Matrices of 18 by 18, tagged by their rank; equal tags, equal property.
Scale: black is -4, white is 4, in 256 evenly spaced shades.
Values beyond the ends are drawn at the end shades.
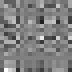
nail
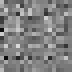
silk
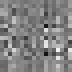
silk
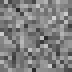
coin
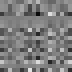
nail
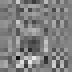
nail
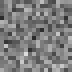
coin
